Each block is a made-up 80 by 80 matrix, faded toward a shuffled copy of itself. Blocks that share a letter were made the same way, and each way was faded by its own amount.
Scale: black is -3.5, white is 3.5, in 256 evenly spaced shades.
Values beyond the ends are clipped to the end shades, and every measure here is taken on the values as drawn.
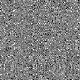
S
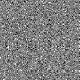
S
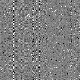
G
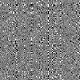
G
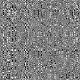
G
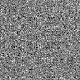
S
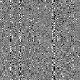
G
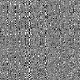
G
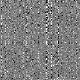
G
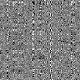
G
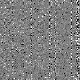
G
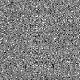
S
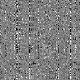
G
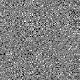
S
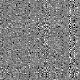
G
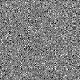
S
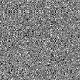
S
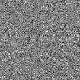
S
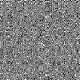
S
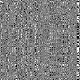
G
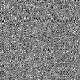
S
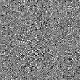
S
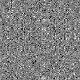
S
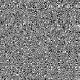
S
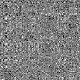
S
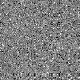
S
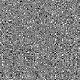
S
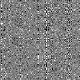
G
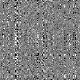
G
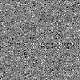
S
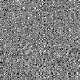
S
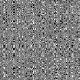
G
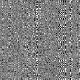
G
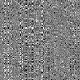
G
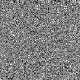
S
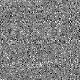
S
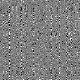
G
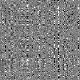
G
